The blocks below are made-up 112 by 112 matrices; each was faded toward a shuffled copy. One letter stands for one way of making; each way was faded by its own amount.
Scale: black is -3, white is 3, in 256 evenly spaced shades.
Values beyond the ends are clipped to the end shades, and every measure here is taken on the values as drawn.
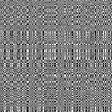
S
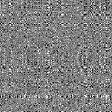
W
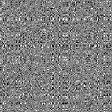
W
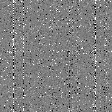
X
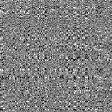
W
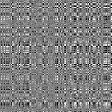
S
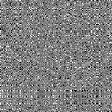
W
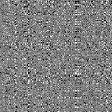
W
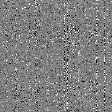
X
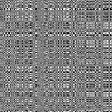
S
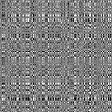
S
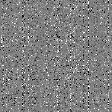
X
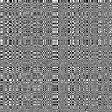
S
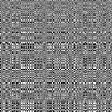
S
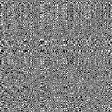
W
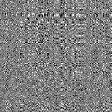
W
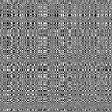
S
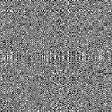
W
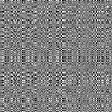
S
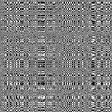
S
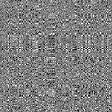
W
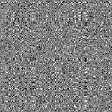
W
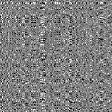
W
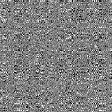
W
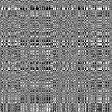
S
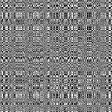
S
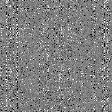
X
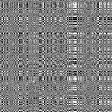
S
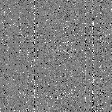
X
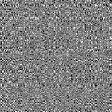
W
